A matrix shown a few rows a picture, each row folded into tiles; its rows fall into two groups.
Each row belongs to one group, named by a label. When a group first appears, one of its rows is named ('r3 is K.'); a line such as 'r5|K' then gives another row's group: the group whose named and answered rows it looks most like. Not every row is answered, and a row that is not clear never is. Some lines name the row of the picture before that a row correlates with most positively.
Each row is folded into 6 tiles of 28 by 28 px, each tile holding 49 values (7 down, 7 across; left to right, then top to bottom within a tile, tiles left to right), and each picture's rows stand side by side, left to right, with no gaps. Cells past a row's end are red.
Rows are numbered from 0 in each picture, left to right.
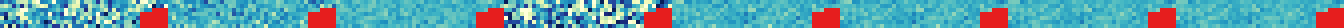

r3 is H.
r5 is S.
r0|H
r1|S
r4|S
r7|S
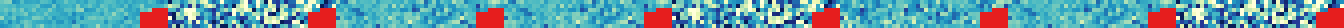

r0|S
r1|H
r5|S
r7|H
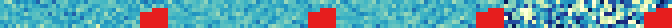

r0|S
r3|H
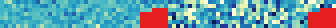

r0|S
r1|H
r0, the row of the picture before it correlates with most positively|0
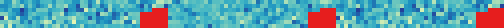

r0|S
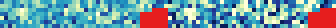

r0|H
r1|H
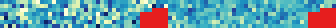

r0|H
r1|S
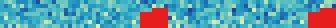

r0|S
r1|S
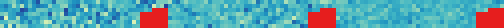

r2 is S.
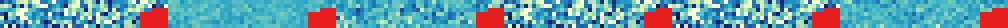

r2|S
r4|H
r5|S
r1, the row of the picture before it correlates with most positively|2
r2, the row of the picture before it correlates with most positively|0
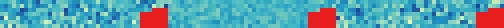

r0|S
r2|S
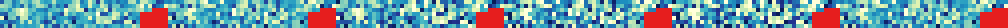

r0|H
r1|H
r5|H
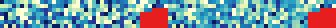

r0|H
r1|H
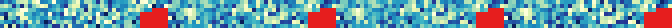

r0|H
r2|H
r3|H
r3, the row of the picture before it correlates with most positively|0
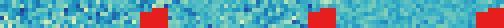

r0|S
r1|S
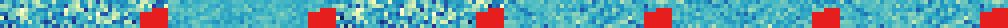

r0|H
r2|H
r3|S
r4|S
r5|S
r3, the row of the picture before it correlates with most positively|1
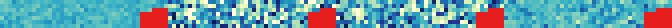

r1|H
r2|H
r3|S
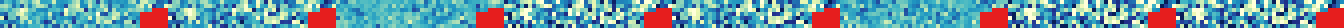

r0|H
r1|H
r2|S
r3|H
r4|H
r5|S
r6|H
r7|H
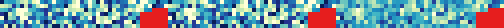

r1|H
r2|H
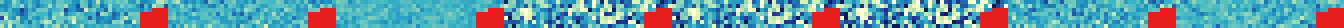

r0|S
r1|S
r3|H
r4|H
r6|S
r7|S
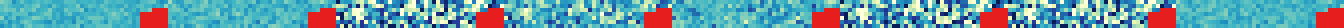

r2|H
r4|S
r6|H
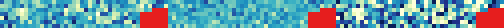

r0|H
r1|S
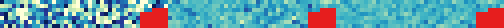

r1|S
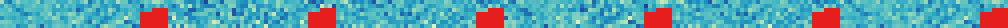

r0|S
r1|S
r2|S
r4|S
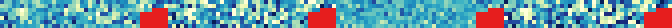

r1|H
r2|S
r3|H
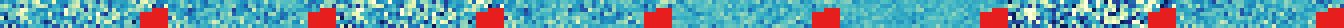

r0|H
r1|S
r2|H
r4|S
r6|H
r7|S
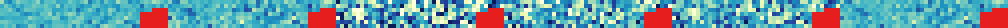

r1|S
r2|H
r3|H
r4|H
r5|S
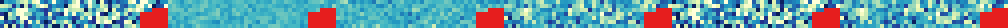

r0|H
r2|S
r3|H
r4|H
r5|H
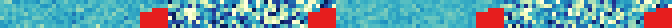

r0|S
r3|H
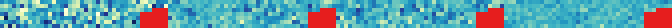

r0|H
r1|S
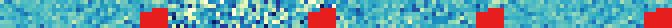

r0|S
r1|H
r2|S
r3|S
